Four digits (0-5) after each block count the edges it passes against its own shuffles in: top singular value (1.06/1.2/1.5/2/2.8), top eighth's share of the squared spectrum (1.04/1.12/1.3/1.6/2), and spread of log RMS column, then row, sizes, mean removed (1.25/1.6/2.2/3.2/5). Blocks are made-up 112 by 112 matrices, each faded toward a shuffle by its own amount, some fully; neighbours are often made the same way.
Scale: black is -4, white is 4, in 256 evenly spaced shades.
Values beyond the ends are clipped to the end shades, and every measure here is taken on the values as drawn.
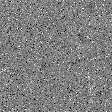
0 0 0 0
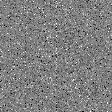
1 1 1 0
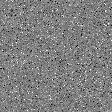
0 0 0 0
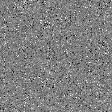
1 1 2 0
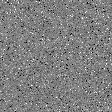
0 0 0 0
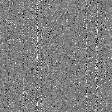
2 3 3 0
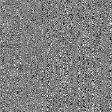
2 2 4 0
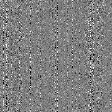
2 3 4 0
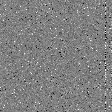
3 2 1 0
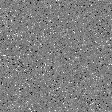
0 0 0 0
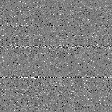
4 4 1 3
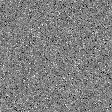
0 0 0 0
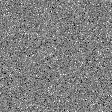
0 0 0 0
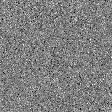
2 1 0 0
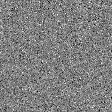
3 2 0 0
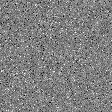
0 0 0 0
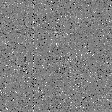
3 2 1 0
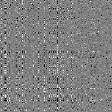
5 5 3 3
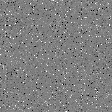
3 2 1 0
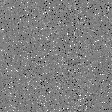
2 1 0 0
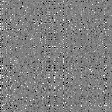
4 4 3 2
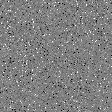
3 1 0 0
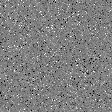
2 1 0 0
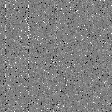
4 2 1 0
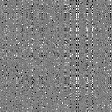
5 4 3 2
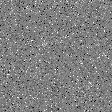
2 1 0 0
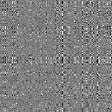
5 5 4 3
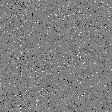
3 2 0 0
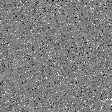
1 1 0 0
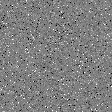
2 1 0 0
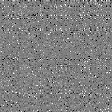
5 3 2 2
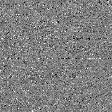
3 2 0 2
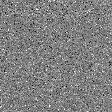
2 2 0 1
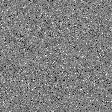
1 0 0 0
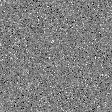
1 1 0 0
